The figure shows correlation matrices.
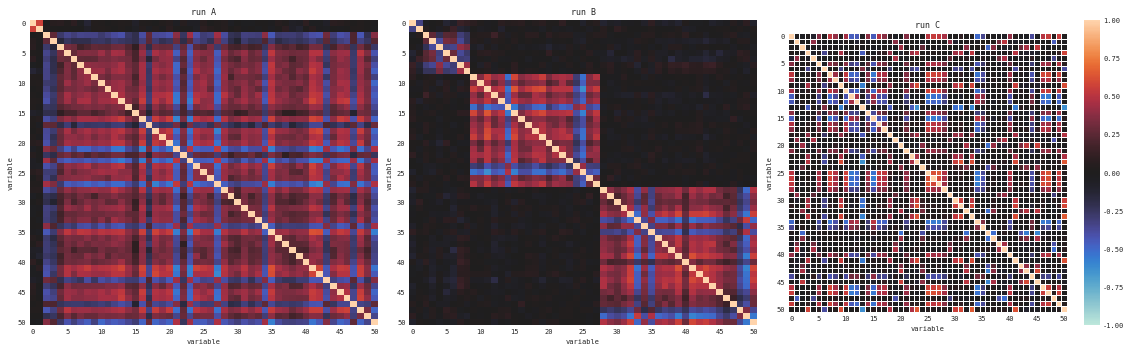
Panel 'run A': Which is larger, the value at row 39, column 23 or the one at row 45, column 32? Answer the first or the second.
the second
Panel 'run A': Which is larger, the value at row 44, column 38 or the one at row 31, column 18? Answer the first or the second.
the second
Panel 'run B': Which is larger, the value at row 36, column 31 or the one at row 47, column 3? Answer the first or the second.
the first
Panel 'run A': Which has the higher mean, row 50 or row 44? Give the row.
44
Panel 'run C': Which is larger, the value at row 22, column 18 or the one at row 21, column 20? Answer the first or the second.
the first
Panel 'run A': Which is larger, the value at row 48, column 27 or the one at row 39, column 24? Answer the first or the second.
the second
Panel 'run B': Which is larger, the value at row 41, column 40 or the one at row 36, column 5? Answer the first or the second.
the first
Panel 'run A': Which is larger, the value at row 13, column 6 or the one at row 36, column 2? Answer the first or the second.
the first
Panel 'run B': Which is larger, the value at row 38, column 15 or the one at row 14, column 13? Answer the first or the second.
the first
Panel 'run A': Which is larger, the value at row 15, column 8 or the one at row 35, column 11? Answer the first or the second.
the second
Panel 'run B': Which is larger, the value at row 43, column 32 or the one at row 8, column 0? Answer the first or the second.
the first
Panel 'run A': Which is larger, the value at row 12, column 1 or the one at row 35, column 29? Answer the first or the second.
the second
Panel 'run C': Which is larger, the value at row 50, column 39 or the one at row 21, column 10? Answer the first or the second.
the second
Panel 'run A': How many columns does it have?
51
